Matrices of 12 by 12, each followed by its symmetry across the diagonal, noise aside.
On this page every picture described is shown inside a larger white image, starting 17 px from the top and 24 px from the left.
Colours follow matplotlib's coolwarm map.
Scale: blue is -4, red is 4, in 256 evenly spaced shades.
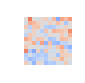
neither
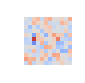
neither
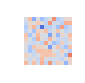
neither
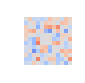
antisymmetric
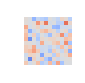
antisymmetric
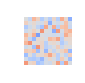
antisymmetric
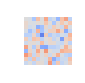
neither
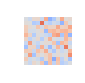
neither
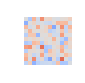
neither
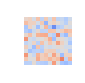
neither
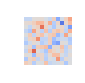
neither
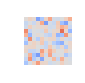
antisymmetric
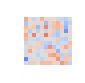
neither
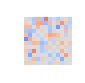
antisymmetric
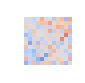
antisymmetric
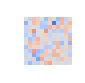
neither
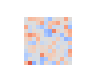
neither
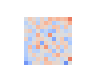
antisymmetric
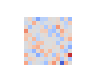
antisymmetric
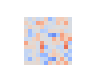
antisymmetric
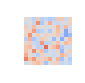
neither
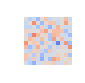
neither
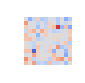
antisymmetric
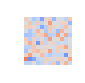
neither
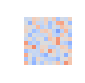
neither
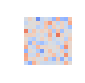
antisymmetric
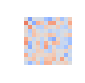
antisymmetric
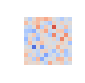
antisymmetric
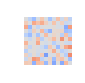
antisymmetric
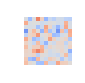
antisymmetric
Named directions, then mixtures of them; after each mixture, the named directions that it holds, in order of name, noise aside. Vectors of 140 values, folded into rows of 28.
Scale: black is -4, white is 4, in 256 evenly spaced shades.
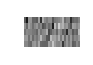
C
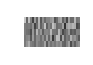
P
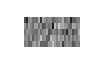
C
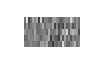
C, P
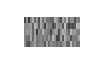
P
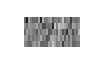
C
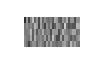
P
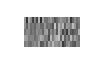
C, P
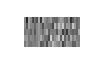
C, P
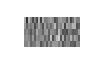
C, P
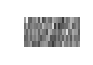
C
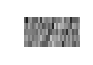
C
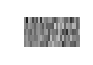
C, P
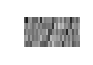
C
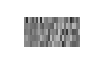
C, P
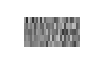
C, P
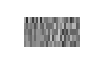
C, P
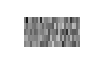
C, P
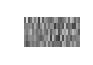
C, P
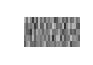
P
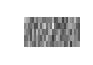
C, P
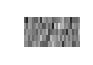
C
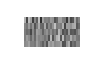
C, P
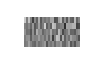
P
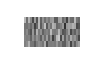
P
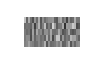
P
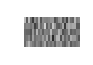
P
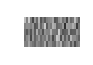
P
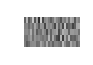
C, P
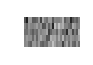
C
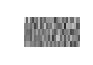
P
